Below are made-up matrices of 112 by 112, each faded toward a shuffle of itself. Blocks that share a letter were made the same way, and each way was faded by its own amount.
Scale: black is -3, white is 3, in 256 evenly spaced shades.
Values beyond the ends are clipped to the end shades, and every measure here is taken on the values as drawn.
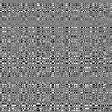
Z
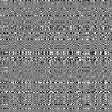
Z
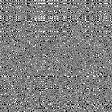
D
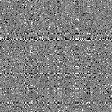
D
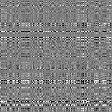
Z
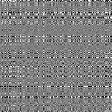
Z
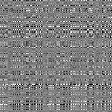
Z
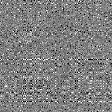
D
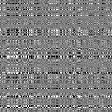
Z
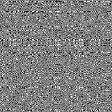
D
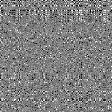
D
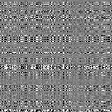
Z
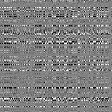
Z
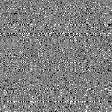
D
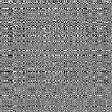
Z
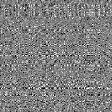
D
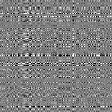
Z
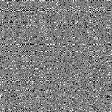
D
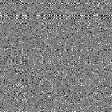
D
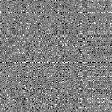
D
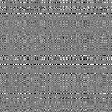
Z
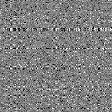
D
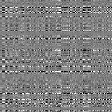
Z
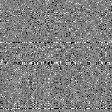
D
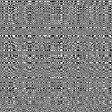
Z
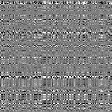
Z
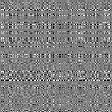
Z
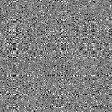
D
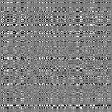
Z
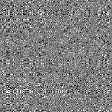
D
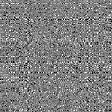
D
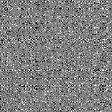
D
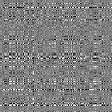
Z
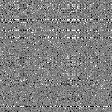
D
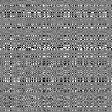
Z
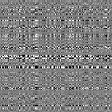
Z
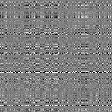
Z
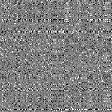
D
